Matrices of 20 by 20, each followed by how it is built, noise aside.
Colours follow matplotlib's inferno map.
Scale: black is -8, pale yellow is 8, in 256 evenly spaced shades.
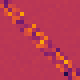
banded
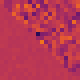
upper triangular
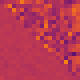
upper triangular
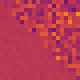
upper triangular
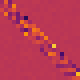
banded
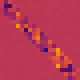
banded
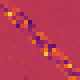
banded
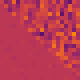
upper triangular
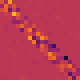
banded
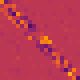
banded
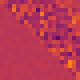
upper triangular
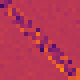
banded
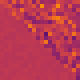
upper triangular
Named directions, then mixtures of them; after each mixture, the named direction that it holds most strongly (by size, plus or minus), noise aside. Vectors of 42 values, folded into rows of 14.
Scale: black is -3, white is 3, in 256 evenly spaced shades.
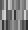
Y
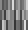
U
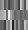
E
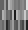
Y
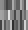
E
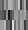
E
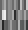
Y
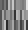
U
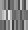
E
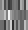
E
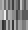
E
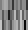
U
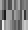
Y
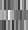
E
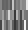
U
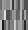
U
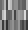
Y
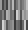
U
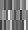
E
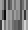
Y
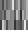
U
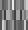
U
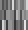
U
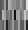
Y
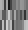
Y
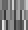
U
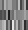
E
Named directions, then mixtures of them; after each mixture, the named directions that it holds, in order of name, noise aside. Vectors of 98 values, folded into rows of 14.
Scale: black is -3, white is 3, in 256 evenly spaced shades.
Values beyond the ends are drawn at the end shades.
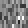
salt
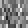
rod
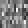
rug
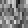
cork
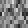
cork, rug, salt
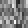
cork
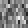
rug, salt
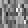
rod, rug, salt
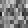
cork, rug, salt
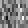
rod, salt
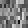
cork, rod, salt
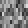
cork, rug, salt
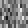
rod, salt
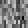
cork, rug, salt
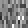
salt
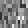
salt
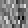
cork, salt
